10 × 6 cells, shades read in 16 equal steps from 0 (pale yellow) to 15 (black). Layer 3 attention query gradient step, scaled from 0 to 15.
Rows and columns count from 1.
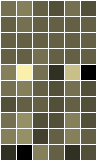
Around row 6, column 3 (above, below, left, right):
8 9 7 10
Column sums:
87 76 89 97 81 101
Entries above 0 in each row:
6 6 6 6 5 6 6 6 6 6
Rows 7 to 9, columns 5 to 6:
9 10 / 7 10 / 7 9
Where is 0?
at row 5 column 2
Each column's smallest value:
7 0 7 9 3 9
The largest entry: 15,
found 2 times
